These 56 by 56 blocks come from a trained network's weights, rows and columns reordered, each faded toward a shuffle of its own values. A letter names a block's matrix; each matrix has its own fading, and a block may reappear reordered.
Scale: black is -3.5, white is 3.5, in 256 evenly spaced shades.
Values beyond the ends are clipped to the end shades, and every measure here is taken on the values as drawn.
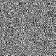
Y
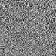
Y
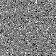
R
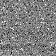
R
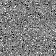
R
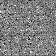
R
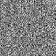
Y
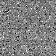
R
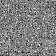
R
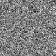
Y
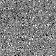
R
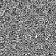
Y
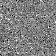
R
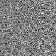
Y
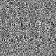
Y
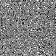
R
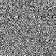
Y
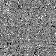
R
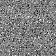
R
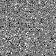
R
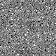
R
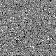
R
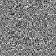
Y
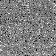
R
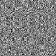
Y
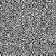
Y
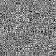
Y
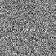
Y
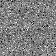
R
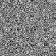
Y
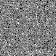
R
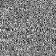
Y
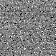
R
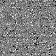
R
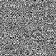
Y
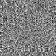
Y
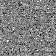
R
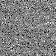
R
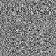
Y
